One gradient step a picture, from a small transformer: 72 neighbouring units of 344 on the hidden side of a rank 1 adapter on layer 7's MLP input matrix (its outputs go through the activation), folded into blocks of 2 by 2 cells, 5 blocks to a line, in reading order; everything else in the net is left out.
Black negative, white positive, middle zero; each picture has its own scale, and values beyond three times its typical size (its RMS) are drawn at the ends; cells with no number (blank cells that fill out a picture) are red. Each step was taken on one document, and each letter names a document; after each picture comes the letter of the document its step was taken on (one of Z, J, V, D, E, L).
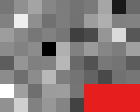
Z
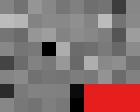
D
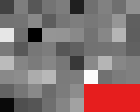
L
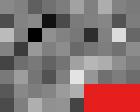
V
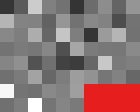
V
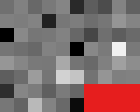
L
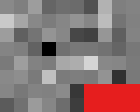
D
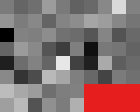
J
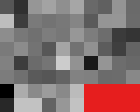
Z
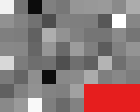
V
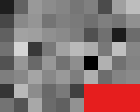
V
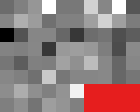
Z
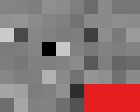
D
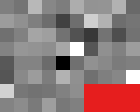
J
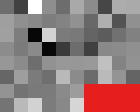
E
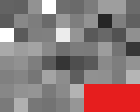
E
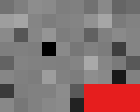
D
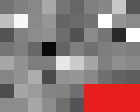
Z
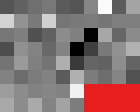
V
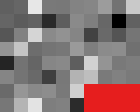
L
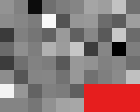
E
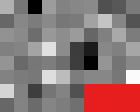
J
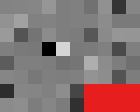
D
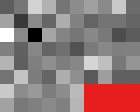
E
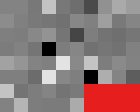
Z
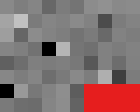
D
